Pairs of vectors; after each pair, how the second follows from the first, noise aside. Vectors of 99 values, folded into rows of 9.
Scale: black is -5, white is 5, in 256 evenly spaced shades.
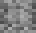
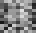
scaled up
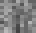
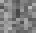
wrapped around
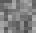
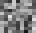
scaled up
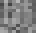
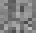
wrapped around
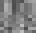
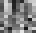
scaled up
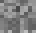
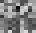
scaled up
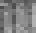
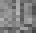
wrapped around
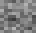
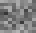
wrapped around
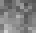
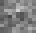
wrapped around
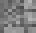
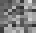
scaled up
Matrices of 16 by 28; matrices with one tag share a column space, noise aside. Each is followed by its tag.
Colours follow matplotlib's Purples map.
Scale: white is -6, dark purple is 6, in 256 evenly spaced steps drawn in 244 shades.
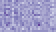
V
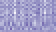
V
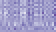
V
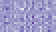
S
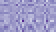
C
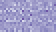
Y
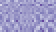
C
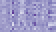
V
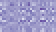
Y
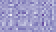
V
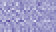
Y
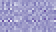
Y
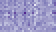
V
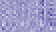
V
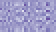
Y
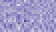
C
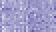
S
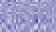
C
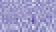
C
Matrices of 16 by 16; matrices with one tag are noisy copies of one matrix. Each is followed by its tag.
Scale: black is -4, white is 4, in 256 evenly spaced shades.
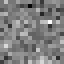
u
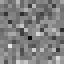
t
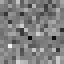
t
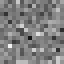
t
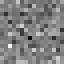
t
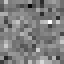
u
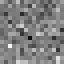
t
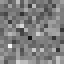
t
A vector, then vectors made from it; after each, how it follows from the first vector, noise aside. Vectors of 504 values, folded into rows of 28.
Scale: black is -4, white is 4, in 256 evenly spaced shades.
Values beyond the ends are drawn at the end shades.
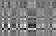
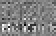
sign-scrambled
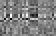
wrapped around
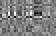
wrapped around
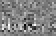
sign-scrambled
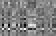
negated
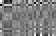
wrapped around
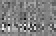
sign-scrambled
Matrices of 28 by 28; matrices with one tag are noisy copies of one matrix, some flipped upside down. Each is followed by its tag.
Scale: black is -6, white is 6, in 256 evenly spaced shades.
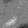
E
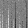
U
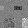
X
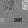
X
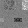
X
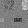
X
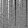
U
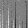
U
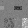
X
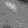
E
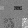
X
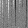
U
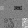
X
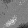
E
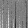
U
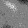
E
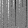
U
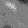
E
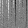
U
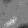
E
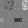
X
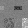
X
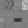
X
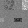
X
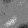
E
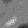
E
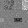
X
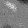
E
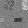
X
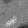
E
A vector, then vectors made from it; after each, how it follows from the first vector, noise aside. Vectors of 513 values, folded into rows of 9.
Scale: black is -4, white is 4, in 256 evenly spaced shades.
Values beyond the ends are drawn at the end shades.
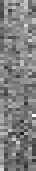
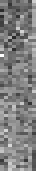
reversed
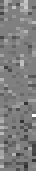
partly zeroed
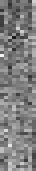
reversed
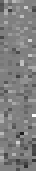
partly zeroed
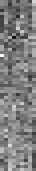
reversed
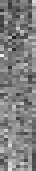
reversed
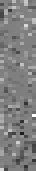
partly zeroed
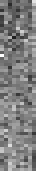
reversed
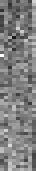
reversed
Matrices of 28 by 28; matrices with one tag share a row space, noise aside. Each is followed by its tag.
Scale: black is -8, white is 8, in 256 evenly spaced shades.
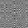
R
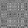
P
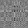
R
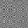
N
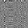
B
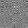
R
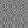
N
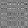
P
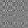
N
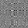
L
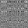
P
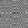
R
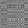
P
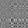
L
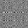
N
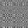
N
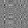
B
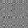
N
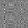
B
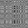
R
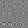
N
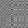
L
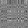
P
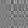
L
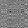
P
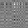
R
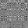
P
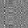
B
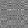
P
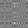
R
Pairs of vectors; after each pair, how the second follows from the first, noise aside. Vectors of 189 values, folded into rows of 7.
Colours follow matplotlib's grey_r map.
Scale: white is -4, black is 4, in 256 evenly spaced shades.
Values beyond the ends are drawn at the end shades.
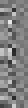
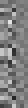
copied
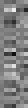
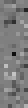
partly zeroed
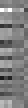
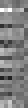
copied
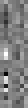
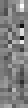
wrapped around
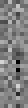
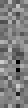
copied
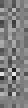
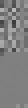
partly zeroed
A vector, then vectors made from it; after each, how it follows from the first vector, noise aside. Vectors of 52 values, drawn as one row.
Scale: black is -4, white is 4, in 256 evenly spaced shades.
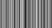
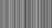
shrunk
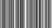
negated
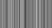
shrunk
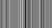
partly zeroed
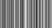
negated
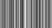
negated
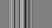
partly zeroed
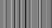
partly zeroed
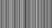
shrunk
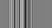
partly zeroed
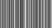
negated
